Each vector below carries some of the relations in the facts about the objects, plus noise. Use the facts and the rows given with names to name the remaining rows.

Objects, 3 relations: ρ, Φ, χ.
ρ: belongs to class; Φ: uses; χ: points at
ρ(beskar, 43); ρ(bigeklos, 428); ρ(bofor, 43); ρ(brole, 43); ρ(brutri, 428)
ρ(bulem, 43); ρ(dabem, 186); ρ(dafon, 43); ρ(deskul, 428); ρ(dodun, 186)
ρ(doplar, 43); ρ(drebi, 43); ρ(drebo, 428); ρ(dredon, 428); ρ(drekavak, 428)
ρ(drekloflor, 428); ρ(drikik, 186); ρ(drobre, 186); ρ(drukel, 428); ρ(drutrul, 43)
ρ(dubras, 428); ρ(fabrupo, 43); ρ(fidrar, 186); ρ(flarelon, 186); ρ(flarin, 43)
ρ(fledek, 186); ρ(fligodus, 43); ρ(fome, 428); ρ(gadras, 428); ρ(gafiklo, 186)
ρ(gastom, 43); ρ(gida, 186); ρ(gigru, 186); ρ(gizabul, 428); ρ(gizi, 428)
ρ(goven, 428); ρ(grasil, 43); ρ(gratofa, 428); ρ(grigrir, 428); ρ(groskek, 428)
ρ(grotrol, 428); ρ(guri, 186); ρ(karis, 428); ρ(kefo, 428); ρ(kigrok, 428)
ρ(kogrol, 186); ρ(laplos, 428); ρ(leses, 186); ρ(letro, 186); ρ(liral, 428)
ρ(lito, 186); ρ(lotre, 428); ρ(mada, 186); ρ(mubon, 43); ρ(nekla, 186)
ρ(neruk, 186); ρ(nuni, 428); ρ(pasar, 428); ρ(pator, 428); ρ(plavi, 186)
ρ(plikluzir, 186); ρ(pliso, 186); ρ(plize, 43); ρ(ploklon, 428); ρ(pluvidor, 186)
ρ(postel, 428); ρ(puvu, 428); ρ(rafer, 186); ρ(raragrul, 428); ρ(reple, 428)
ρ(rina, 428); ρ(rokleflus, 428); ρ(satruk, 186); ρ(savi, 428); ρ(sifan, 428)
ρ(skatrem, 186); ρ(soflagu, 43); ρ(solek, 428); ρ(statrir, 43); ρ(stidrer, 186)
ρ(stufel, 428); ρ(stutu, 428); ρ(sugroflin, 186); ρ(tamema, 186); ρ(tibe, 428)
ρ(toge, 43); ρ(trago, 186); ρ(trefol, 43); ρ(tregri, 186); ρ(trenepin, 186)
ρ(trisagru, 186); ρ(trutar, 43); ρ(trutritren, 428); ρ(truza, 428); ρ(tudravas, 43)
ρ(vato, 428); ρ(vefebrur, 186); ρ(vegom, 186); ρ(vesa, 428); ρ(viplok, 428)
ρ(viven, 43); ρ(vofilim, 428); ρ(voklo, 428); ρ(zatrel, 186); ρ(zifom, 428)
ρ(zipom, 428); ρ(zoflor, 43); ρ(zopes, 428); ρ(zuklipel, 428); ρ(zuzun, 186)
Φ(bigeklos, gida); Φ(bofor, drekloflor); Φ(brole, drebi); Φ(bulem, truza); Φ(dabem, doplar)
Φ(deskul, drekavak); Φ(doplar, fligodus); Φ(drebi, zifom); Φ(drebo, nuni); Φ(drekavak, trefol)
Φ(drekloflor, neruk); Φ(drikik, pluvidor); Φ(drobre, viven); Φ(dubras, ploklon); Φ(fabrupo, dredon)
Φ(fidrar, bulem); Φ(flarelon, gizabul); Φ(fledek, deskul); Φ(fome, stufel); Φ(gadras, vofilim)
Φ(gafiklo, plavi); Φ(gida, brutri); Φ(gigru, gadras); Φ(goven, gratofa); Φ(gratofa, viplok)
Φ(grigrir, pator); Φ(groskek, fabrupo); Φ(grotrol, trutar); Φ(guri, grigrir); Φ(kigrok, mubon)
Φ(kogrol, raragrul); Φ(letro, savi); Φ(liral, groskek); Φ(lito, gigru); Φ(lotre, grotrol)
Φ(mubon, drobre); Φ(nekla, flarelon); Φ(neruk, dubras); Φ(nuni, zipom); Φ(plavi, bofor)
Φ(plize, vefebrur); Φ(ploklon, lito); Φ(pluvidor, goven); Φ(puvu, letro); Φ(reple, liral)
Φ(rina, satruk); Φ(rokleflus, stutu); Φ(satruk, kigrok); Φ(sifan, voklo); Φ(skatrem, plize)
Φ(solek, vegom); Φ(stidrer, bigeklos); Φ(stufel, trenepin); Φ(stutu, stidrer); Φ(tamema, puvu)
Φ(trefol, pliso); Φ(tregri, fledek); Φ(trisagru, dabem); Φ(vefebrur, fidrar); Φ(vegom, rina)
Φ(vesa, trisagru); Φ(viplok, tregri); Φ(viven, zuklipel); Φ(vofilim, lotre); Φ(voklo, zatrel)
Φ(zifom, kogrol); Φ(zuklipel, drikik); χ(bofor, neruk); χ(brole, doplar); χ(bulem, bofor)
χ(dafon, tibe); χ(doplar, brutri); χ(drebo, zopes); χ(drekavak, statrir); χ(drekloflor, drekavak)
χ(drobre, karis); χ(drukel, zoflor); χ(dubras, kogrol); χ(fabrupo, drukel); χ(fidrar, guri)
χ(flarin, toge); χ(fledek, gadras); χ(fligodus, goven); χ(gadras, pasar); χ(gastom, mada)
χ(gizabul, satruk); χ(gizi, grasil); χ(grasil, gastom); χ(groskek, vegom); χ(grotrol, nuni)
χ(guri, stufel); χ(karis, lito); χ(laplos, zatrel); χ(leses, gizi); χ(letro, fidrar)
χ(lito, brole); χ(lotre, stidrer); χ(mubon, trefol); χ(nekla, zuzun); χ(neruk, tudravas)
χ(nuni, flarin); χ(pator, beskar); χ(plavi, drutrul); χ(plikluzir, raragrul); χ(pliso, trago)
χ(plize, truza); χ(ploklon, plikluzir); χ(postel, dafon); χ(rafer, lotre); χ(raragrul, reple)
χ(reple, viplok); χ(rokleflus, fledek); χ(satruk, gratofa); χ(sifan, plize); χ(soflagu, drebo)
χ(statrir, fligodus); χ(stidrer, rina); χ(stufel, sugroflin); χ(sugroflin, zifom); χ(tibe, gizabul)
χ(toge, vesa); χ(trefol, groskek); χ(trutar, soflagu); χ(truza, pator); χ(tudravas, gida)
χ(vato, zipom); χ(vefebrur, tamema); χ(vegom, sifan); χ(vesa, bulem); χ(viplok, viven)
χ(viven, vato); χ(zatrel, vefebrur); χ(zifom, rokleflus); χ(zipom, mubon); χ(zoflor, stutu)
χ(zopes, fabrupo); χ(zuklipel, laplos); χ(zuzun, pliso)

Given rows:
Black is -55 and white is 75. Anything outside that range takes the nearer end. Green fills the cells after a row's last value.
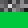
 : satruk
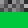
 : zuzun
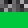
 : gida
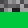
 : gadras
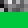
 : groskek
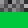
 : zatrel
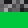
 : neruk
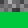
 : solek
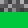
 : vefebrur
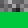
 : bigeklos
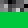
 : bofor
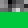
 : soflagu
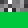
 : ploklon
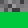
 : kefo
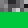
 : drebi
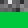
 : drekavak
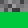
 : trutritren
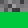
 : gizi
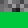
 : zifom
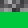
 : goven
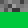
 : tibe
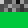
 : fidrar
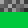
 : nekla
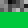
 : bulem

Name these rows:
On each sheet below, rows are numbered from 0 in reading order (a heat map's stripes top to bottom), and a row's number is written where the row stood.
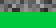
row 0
brutri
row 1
stufel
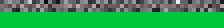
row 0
rokleflus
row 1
letro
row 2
rina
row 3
lito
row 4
gafiklo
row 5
stutu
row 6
deskul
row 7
tregri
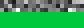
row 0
mubon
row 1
postel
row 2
plize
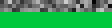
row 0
gratofa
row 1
zuklipel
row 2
grotrol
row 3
flarin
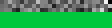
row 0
vesa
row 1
dubras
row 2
plavi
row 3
plikluzir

